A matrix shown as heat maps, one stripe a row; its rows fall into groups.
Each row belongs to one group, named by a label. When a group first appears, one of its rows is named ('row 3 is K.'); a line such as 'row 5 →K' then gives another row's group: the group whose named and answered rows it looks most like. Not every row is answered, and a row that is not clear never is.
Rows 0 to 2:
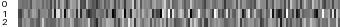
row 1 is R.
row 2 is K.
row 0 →K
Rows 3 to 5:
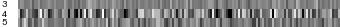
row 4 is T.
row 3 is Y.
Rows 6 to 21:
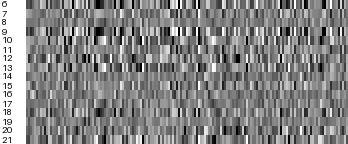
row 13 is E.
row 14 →T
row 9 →R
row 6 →R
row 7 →Y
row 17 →K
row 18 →R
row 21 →K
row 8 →K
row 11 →Y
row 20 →T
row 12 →T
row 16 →Y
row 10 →E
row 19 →T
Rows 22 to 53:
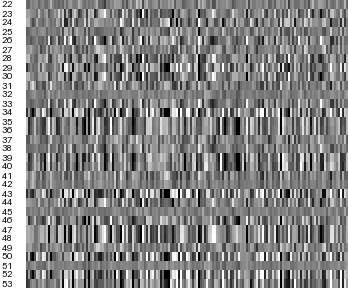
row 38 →K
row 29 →R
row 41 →Y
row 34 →R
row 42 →Y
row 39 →T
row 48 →E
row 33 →K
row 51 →T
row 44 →E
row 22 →K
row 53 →R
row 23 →E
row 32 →T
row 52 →R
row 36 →T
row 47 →E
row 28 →E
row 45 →K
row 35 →T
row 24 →Y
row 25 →R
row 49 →Y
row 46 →T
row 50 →R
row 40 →T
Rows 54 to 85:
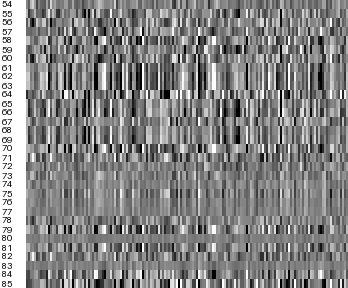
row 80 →K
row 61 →E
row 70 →E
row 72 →T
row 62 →E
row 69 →T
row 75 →Y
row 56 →R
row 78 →R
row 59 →T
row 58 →E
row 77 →Y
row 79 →E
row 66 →T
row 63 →E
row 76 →Y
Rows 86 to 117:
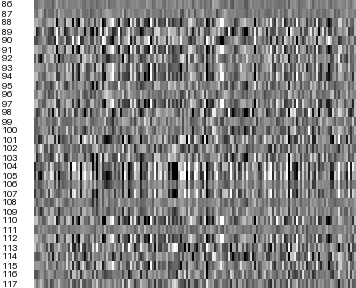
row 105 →R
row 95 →T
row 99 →K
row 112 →E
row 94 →E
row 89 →T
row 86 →T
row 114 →T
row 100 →T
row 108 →T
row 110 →E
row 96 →Y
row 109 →R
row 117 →Y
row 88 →E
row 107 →R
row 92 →R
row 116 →R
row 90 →K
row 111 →K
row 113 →Y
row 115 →E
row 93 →E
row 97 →E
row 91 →E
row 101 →R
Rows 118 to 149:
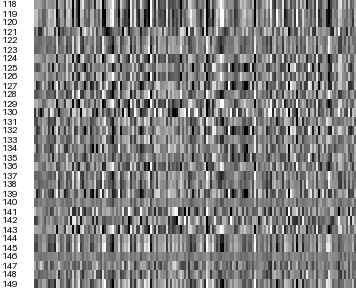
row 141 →Y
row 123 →K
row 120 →E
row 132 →T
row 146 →K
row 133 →K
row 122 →K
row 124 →E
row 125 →T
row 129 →E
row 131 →K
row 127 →T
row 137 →K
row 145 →K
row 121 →R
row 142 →R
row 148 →K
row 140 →K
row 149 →K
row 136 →E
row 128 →K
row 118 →E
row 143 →E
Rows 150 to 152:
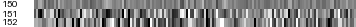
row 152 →E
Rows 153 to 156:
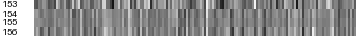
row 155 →Y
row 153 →K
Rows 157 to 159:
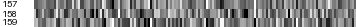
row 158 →T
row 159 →E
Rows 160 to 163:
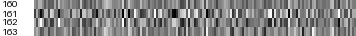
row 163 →Y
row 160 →Y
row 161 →R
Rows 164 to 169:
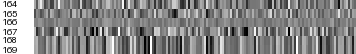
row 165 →R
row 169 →E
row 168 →E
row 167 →T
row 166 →Y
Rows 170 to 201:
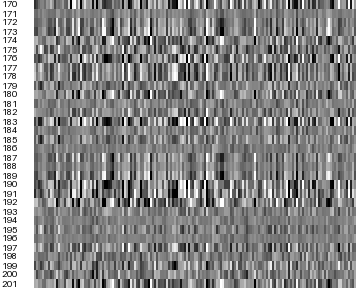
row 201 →E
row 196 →T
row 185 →R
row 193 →Y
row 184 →K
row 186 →T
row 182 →Y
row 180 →E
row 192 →E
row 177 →Y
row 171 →K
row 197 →Y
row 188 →K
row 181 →K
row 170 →R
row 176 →R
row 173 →K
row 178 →Y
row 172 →K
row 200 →T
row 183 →R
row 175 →Y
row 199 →R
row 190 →R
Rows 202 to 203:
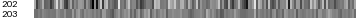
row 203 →K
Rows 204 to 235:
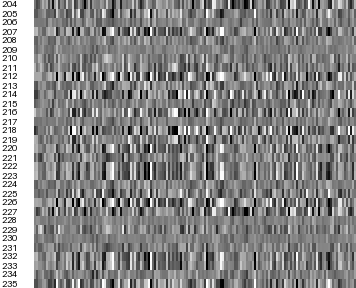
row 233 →E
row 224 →K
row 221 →R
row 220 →E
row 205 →K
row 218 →R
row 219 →Y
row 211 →Y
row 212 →E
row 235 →K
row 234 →T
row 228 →Y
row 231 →R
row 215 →T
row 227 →T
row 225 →K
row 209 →T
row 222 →E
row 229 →Y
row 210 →Y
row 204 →T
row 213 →K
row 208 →K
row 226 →E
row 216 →Y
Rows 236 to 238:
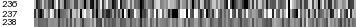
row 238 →K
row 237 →R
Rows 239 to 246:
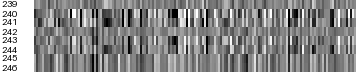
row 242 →T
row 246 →T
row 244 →R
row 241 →R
